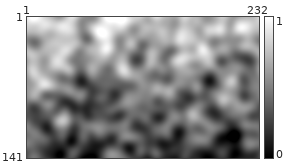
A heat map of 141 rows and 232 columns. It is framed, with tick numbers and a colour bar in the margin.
The texture varies smoothly and slowly. There is an overall slope up to the top. No single row or column stands out from its neighbours. Overall the values sit about 50% of the way up the scale.
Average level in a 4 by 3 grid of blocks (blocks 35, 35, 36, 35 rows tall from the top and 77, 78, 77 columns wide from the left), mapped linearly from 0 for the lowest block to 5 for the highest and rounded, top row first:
5 5 5 | 4 3 3 | 1 1 2 | 0 0 0
